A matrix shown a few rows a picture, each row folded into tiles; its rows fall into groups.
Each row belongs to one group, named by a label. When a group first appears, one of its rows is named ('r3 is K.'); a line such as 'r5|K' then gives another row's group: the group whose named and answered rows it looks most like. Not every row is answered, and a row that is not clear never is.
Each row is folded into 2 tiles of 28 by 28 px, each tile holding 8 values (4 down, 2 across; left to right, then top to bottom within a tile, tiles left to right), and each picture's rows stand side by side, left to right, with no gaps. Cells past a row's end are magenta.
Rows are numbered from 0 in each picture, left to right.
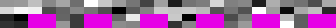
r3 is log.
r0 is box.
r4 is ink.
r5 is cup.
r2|ink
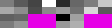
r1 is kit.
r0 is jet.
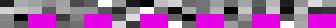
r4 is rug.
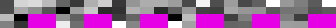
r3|kit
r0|log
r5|jet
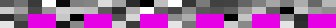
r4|kit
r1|log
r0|jet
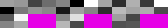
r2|log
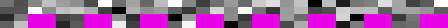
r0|ink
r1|box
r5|jet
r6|log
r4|box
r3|ink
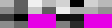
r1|box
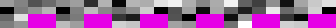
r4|ink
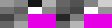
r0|ink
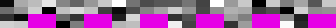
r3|jet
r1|box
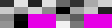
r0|log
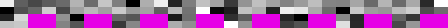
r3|kit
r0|ink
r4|kit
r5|box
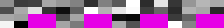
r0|cup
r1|ink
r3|kit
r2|jet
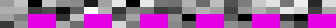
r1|ink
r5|jet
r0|jet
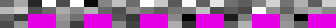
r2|box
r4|ink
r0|jet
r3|log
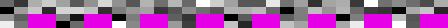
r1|box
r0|cup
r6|kit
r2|kit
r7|cup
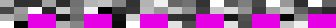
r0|cup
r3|jet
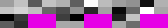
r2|ink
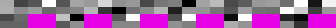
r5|jet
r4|kit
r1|log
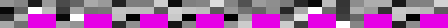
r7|log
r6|kit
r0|ink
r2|log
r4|kit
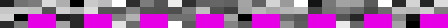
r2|cup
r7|log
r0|log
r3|cup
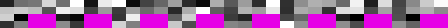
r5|kit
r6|jet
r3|cup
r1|jet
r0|log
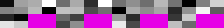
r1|jet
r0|kit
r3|cup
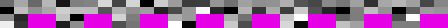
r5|cup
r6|ink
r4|rug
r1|log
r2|log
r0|rug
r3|cup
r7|ink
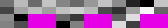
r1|box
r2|cup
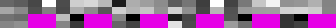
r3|jet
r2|log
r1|log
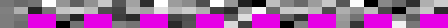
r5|box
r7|cup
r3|box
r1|box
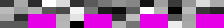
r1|cup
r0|log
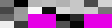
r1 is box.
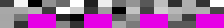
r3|log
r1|jet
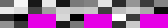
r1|log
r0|jet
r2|log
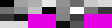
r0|kit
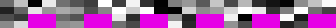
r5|log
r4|log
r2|log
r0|ink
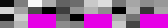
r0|kit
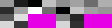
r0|cup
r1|rug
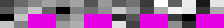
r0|kit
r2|jet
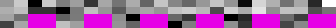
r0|jet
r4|box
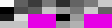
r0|ink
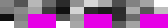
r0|kit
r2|rug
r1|kit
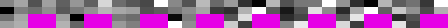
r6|cup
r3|kit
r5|ink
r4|cup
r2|jet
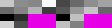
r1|kit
